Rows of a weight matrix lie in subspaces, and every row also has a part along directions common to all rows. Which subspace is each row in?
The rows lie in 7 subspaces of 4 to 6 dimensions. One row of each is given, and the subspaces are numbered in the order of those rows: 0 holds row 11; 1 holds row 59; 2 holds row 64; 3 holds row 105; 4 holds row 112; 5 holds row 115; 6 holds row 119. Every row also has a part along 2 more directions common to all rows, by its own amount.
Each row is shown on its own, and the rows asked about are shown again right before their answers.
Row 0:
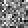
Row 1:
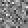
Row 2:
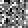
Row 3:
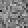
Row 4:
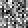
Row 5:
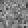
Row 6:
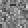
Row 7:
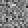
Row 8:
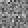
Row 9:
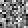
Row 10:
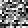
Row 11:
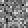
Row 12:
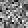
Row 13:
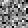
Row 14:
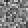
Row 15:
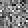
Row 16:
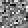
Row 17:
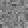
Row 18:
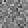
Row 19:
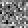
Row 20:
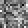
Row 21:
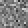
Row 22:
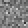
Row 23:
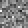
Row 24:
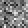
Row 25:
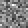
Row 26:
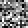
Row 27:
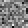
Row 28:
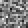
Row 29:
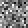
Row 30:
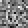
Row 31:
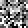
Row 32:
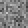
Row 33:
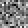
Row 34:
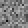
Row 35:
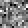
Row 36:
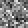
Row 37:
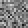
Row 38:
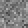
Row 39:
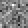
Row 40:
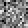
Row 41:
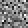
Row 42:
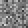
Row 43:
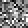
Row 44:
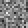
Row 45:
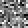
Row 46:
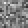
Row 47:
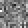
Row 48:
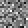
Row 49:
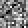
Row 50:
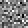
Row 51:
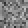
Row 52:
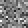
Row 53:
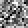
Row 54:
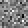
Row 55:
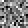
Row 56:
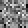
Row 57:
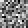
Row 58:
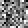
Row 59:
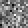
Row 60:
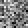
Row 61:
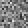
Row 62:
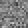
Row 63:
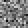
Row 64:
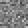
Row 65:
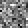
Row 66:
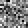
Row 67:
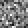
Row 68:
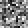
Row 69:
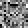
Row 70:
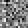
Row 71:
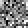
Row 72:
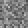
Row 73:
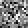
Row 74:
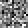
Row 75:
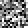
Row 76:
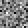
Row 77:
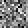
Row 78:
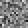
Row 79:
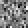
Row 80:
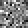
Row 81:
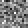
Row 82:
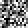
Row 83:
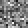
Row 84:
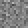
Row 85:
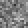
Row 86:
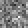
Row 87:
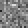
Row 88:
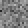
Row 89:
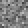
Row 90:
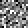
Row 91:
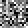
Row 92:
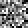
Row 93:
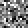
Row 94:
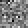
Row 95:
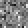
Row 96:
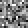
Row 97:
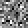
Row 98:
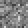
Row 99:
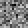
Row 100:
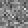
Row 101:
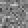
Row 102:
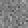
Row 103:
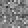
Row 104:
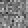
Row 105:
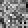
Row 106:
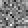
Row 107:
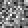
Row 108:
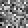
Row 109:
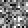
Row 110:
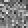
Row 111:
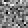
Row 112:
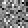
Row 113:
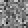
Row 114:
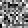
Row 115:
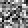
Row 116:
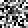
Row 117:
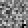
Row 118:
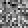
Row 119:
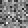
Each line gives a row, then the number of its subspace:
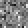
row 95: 1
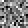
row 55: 2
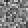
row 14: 4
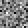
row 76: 3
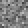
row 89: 3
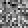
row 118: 4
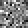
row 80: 4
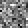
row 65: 1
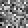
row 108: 1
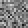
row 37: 6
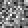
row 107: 5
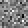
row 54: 2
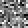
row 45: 2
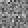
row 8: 2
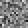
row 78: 3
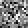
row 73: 6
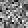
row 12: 5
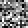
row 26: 5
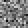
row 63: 0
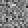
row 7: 0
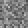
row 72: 0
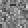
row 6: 1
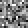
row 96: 3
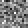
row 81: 2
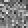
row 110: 1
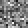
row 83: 6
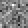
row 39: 1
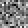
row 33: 4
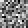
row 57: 2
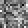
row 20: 0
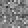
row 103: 2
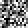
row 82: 5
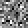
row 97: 0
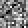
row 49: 6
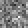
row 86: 5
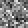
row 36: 6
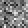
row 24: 0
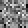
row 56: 6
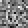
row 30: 3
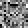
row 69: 3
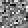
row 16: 3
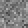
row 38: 0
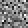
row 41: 2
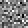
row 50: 2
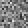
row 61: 2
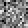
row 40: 0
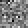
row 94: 2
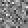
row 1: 5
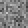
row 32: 2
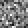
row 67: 4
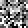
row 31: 6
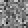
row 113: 6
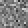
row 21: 6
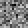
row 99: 0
